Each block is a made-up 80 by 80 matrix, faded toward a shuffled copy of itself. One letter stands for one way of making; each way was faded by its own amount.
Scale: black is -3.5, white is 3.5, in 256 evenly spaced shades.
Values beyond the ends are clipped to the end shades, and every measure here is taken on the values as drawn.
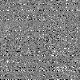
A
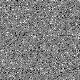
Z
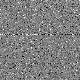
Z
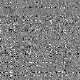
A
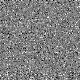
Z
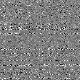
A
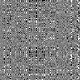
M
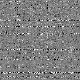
A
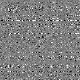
A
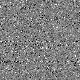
Z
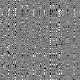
M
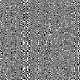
M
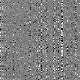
M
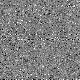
Z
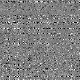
A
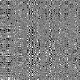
M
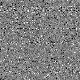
Z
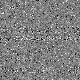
Z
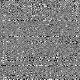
A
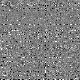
A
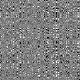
M
